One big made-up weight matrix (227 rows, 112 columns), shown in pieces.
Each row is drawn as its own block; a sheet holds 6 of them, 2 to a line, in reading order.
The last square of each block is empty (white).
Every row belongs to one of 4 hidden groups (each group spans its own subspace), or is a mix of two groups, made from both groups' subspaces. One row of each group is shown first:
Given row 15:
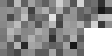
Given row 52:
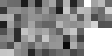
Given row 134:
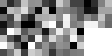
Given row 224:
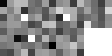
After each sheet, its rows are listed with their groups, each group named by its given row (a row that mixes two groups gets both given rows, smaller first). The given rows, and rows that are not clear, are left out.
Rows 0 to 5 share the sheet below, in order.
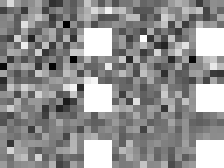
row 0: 15 and 134
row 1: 134 and 224
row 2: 52 and 134
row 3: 15
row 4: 52
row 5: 52
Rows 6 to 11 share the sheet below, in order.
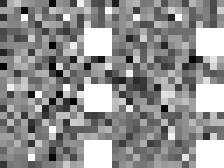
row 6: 15 and 224
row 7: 224
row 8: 134
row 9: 15 and 134
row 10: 15 and 224
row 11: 15
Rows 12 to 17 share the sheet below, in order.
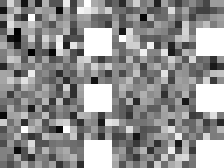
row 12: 52
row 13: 52
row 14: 52 and 134
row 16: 224
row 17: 134
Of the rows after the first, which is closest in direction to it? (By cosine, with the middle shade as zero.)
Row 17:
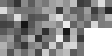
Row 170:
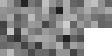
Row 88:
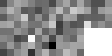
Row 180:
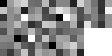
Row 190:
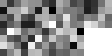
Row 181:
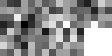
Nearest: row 181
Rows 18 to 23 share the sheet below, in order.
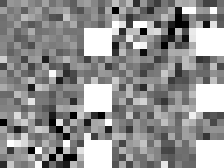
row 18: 224
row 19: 134 and 224
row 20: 15 and 224
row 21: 52 and 224
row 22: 134
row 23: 15 and 134
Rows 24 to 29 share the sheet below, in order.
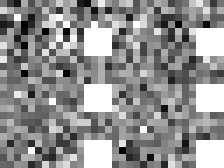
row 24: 134
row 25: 134
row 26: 224
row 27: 15
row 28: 134 and 224
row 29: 52
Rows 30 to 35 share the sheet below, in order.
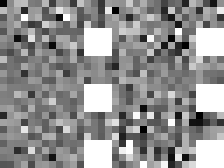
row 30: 224
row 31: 134
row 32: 224
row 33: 52
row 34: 224
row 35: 52
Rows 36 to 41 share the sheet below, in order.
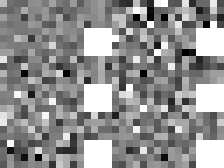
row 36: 224
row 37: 15
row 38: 224
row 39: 52
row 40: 52
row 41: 224
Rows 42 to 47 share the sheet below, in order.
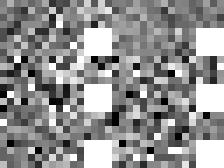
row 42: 15
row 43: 15 and 134
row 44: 15
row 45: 224
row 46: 134
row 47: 52
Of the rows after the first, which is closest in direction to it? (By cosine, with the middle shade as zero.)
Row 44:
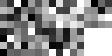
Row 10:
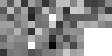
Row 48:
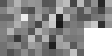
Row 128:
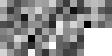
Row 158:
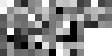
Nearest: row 10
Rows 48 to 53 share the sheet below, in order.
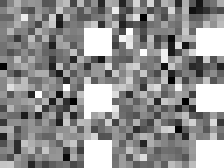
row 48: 15 and 224
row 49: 52
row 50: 134
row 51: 15
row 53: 224
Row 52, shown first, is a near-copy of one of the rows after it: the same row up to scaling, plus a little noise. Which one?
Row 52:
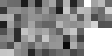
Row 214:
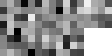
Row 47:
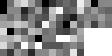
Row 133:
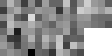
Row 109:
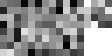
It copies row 109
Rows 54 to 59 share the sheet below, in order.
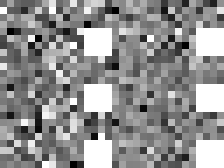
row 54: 134
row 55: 134
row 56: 15 and 134
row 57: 52
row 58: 15
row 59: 134
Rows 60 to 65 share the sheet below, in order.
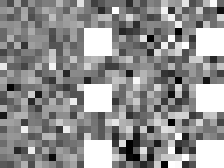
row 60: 15
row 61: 134
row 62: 134
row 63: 134
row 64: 224
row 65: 52 and 134
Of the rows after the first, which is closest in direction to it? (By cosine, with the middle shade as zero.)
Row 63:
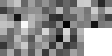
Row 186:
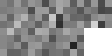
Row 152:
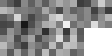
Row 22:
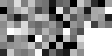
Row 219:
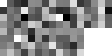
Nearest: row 22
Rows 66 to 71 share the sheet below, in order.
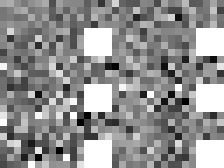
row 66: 52 and 134
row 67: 224
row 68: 134
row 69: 134
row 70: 52
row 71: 134
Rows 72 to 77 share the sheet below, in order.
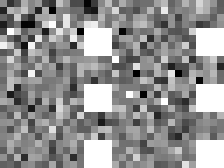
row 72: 134
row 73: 134
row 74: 52
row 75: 224
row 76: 15
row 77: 15 and 52
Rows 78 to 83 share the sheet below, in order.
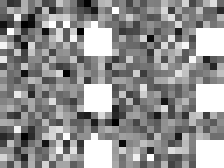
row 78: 134
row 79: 134
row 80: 224
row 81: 15 and 224
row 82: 134
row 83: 52
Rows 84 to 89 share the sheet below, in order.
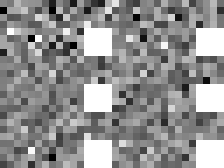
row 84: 134
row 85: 224
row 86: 15
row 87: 52
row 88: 224
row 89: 134
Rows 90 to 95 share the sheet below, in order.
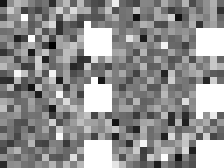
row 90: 224
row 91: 224
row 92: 15 and 134
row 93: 15
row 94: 15
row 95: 52 and 224
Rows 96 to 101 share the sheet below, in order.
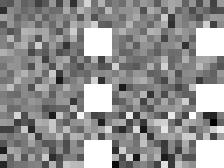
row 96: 52
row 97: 15
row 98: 15
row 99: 134
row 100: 15
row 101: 15
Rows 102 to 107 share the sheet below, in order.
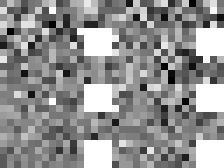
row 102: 134
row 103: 15
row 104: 224
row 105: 15
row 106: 52 and 134
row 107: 134
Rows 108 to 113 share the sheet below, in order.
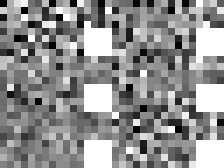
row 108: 224
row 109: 52
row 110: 52
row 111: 52
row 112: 134
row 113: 224
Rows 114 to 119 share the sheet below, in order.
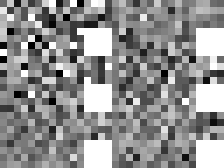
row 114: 15 and 134
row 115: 52
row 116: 224
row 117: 15
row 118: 15
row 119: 15
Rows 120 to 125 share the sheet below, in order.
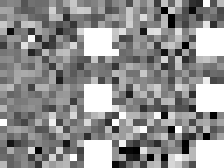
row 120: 134 and 224
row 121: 15
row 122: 15
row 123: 15 and 52
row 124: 134
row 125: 52 and 224
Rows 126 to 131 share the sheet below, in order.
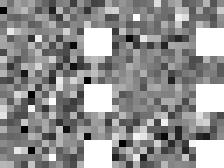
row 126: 134
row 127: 52 and 224
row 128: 224
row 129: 15
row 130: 224
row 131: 134
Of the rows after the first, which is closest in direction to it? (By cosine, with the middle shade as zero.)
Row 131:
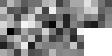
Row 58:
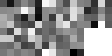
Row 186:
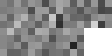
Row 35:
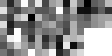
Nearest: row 58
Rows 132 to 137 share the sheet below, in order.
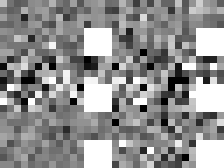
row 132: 224
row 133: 52
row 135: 134 and 224
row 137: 134
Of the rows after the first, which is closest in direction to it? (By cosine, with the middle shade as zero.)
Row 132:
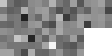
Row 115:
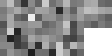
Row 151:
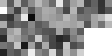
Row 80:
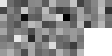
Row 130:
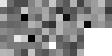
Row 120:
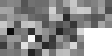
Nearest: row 130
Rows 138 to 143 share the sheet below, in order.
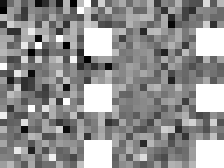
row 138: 52
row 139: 15
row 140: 52 and 134
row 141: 15
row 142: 224
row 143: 224
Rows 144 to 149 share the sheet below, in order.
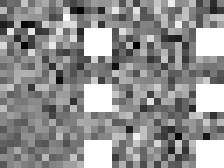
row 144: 134 and 224
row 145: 15 and 52
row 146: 15
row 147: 15 and 52
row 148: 15
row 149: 134
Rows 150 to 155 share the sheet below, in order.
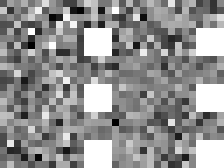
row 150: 224
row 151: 15 and 52
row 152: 134
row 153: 134
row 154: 52
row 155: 52 and 134
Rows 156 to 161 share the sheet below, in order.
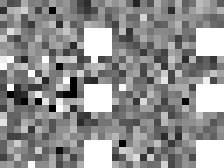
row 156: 15 and 134
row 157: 52
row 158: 52
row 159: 15 and 134
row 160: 52
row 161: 52 and 134
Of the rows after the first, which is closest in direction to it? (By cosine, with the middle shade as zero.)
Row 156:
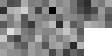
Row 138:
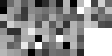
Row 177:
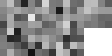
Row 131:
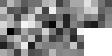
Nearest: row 177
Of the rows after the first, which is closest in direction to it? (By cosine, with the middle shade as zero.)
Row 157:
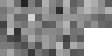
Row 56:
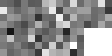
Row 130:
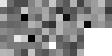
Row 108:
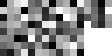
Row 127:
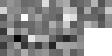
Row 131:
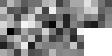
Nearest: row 127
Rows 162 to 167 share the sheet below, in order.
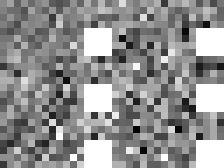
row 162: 15
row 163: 52
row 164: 134
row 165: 15
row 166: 15
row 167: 224
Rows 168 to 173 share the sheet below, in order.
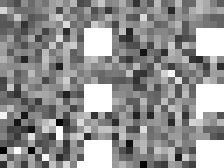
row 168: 134
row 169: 52
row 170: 52
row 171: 134 and 224
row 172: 15 and 224
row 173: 52
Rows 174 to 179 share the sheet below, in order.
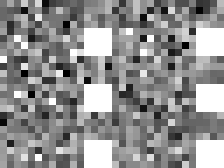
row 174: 15 and 52
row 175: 52 and 134
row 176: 224
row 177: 52
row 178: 52
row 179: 15 and 52
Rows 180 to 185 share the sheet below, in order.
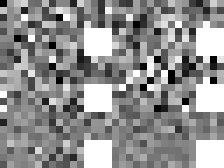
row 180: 224
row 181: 134
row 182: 15
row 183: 15
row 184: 134
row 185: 224
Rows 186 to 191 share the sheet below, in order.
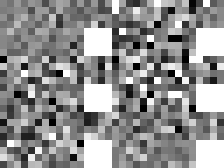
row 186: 15
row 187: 52
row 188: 224
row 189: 52 and 224
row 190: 134
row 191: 224
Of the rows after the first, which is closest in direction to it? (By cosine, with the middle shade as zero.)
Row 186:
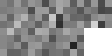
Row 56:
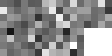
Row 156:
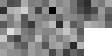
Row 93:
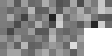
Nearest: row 156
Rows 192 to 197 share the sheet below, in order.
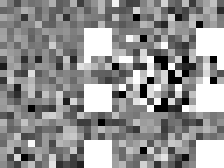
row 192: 15 and 224
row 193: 224
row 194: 52
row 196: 15 and 224
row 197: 134 and 224
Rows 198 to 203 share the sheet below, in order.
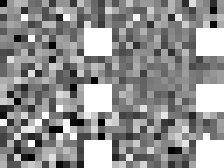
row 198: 224
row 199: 15 and 224
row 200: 52
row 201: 52
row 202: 224
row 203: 52
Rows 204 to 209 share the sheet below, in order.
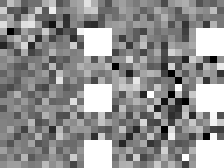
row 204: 134
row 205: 52 and 224
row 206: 15
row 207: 134
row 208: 15
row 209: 15
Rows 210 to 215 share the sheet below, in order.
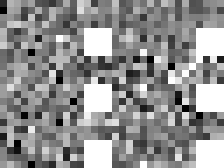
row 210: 52
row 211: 52 and 224
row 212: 15
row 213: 15 and 52
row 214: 52
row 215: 52
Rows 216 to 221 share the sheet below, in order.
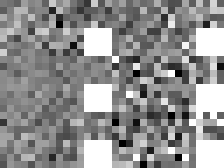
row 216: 15
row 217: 15
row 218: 134
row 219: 224
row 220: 134 and 224
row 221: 15 and 52
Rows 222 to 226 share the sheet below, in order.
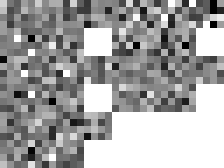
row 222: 52 and 224
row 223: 15
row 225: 134
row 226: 224
